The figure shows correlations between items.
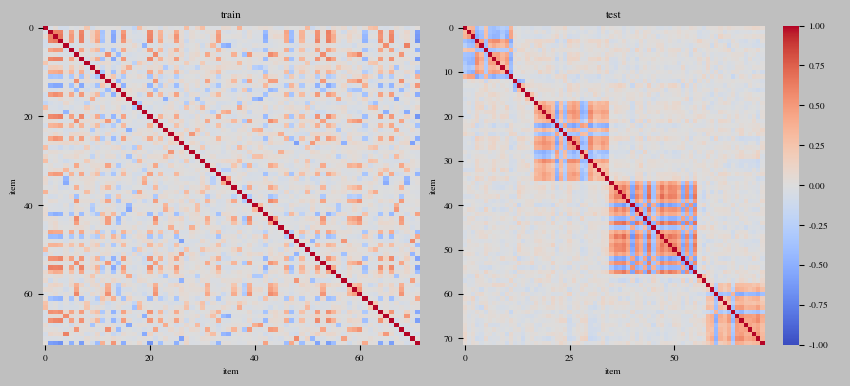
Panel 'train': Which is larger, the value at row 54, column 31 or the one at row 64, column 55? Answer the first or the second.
the second
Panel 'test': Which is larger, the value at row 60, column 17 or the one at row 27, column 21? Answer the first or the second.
the second
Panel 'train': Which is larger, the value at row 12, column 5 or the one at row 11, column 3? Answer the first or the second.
the first
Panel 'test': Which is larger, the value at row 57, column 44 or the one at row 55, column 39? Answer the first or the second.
the second
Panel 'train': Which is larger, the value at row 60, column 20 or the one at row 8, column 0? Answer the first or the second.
the second
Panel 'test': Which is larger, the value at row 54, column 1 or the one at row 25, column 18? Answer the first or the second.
the second
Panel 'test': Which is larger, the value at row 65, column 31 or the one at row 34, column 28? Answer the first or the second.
the first
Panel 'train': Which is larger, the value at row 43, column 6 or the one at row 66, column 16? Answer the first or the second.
the first
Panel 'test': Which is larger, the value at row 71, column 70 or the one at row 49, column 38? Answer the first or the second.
the second
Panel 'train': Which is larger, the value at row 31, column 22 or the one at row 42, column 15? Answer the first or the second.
the first
